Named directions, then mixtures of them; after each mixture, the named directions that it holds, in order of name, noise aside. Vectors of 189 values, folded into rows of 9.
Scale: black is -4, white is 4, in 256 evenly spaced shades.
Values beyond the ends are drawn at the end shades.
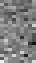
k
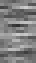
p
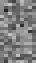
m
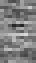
m, p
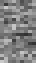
k, m, p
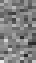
k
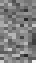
k, m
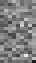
k, m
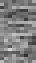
k, p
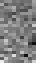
k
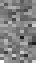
k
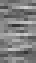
p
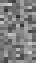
m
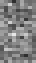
k, m, p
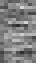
p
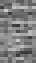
m, p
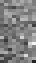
k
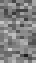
k, m, p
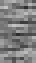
p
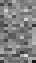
k, m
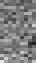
k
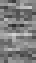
m, p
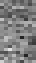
k, p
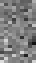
k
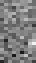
k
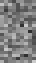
k, m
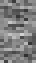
k, m, p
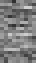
m, p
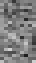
k, m, p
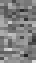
k, m, p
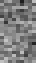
k, m, p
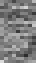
k, p
